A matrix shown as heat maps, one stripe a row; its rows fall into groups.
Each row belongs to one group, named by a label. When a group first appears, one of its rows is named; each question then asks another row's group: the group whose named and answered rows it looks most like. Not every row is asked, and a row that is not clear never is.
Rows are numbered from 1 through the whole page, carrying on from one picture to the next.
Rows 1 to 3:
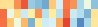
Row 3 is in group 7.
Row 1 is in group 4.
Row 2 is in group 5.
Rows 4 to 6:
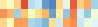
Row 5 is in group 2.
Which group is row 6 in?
4
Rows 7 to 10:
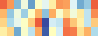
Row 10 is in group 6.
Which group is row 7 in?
7
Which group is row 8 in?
5
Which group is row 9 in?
5
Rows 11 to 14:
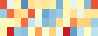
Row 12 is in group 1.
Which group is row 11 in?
5
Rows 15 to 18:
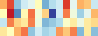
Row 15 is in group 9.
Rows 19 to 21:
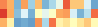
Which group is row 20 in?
7
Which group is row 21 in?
6
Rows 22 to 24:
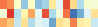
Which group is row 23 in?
7
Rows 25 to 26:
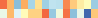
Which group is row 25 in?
9
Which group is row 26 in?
7
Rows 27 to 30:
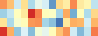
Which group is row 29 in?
5
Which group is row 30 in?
7
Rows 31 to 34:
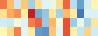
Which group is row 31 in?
7
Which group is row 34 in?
4
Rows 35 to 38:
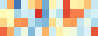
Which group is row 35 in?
6
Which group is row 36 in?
6
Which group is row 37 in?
4
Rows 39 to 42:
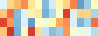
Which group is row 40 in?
9
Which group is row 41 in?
7
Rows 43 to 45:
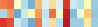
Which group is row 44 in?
6
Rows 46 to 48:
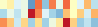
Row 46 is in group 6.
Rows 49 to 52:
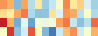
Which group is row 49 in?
9
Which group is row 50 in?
4
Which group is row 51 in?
7
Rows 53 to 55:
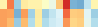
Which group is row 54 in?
9
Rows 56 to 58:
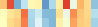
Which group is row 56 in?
9
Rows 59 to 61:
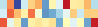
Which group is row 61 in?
5
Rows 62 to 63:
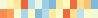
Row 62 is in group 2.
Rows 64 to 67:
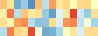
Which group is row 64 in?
6
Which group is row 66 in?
4
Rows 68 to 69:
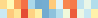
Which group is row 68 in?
4
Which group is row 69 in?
1
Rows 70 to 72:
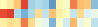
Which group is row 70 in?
2
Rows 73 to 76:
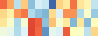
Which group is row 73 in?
2
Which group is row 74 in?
4
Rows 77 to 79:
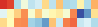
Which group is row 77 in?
7
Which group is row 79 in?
4
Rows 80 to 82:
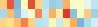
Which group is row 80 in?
9
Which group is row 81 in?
6
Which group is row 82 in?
4
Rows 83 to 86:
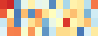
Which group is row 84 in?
9
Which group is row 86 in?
1
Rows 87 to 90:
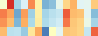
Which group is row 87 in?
1
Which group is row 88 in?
9
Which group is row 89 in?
9
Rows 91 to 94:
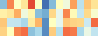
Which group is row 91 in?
1
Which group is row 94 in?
4
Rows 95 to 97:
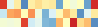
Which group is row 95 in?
5
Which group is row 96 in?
1
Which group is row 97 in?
2
